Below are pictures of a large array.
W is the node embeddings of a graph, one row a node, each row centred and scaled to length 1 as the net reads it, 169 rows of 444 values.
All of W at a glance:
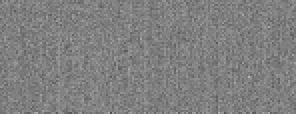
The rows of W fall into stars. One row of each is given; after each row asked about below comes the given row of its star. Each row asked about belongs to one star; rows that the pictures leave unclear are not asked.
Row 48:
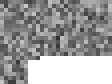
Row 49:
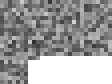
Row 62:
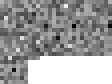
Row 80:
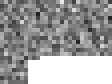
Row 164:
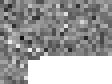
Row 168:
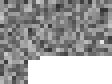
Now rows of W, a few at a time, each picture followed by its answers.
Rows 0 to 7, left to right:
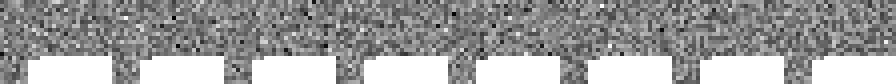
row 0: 48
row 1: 48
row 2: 62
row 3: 62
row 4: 62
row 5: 80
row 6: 80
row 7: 168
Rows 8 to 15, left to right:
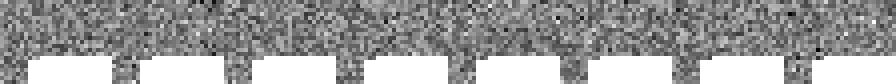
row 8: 168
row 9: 62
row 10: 168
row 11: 80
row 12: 80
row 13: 48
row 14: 164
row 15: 62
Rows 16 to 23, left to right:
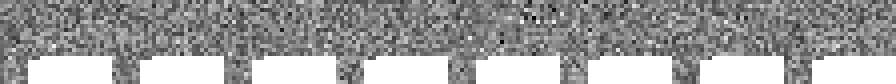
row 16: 62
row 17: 164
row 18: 80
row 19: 48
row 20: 62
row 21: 168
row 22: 48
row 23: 80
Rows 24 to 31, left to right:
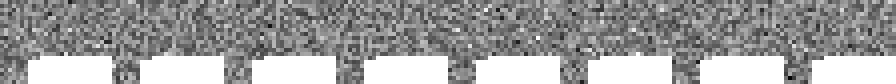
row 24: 168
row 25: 48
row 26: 62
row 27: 80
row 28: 164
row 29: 164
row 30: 49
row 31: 164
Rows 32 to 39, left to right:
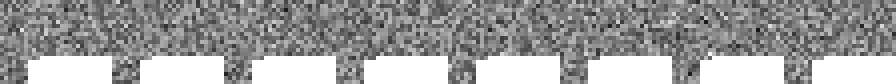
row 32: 80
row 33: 168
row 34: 48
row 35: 62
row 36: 80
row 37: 80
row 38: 168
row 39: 168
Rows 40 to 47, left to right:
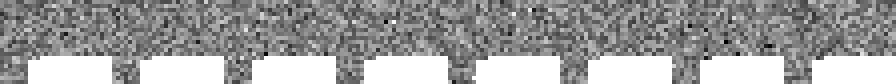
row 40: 49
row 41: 49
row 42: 168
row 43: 80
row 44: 164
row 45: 168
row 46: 62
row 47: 62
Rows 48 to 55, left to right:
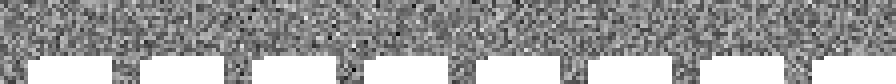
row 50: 49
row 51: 164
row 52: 168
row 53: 49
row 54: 49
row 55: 62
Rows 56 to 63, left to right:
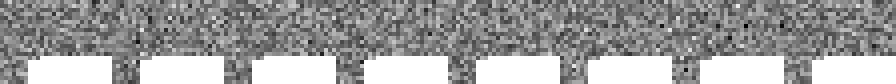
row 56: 164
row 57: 49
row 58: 49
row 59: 49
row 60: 49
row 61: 62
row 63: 49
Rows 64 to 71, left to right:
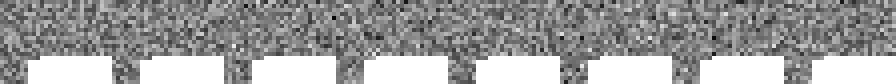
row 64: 164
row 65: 48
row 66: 80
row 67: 168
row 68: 164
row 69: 164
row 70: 168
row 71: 168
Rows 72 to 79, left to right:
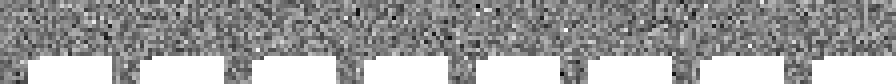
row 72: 49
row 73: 80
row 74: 168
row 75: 48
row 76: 164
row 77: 48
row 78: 48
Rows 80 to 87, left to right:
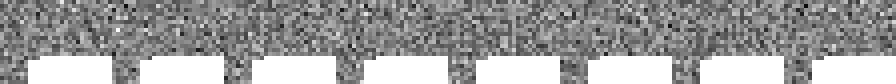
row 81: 48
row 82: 168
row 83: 164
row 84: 49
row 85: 49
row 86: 49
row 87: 80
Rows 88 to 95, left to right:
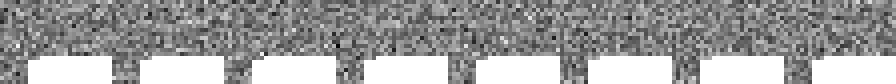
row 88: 49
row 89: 49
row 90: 168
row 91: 48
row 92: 49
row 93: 49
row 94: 168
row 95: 80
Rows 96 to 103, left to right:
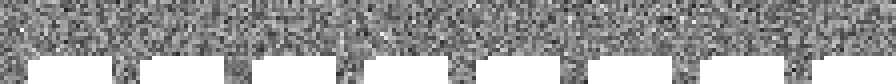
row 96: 168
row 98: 49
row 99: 168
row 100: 168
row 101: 80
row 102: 80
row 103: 48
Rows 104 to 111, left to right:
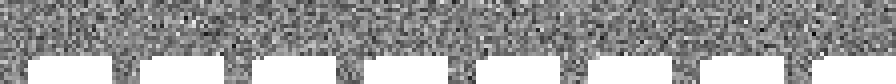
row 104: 168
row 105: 48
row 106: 168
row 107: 164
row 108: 80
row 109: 168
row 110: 49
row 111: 168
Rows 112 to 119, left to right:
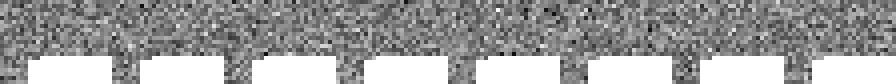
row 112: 62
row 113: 164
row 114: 168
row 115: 168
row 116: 62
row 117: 49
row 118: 164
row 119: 168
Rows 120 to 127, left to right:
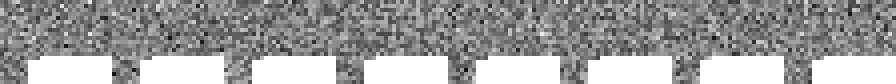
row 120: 48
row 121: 48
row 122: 62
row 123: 49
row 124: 164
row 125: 164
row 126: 168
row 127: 80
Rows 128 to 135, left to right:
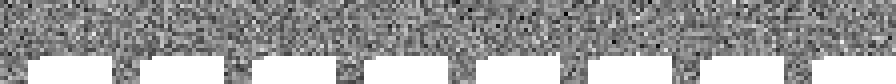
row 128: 164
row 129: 48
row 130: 168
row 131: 49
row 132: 48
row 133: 62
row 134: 80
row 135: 49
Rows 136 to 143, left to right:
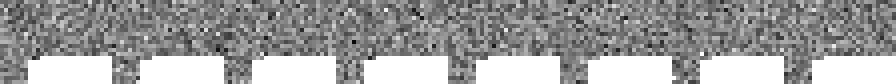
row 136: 48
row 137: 80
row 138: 168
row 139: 62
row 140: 164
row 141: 49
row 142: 49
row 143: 80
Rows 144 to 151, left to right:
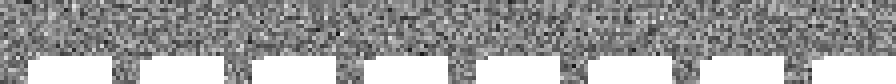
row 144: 168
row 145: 164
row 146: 49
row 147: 49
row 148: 48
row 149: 49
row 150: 48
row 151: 49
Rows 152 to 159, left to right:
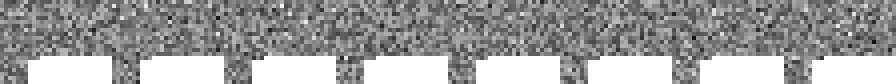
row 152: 49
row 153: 80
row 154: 164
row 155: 62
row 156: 164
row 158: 164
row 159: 48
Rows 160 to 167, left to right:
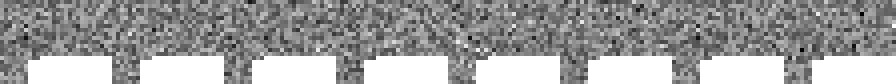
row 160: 49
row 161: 80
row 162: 168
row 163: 80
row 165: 80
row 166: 49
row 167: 62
